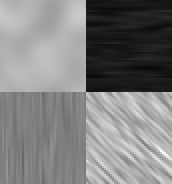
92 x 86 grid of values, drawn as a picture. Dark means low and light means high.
It is made of 2 by 2 panels. Panel 1,1: high, smooth, faint in contrast. Panel 1,2: very low, streaked across, faint in contrast. Panel 2,1: middling, streaked downward, faint in contrast. Panel 2,2: high, slanting down to the right.
